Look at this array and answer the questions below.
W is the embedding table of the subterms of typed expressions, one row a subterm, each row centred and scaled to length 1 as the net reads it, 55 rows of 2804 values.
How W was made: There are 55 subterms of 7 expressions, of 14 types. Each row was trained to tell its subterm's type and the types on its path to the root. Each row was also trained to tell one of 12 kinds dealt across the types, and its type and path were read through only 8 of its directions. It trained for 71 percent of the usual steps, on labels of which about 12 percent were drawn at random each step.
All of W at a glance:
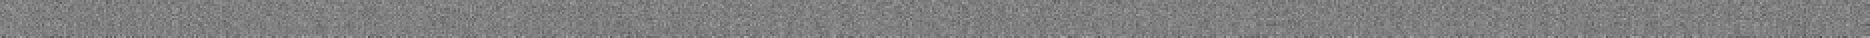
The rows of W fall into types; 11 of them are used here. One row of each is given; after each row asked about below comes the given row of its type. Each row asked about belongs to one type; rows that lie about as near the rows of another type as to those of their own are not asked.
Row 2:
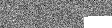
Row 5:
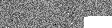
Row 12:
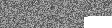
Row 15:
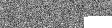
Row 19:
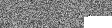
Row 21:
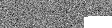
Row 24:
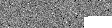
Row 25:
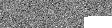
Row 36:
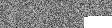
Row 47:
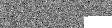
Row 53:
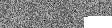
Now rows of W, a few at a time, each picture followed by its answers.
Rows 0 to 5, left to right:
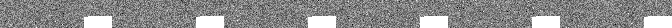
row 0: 21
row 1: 5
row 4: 47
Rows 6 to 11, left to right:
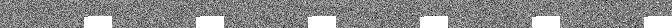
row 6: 19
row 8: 47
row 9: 21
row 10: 24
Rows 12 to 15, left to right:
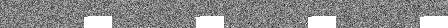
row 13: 24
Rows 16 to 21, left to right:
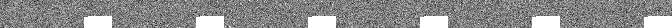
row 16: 25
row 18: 24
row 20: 2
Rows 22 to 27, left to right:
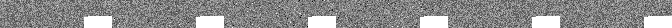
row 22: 47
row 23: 21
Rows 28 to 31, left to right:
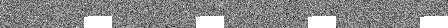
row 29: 15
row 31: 19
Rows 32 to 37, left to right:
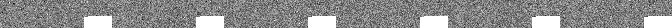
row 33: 53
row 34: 25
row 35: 5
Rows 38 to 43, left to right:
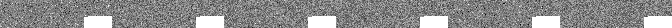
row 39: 25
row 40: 5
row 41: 19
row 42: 25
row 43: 53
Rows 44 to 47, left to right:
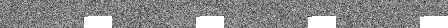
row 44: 19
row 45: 19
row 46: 24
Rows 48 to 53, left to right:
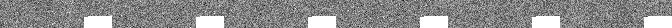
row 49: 15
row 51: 15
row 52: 24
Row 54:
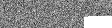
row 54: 15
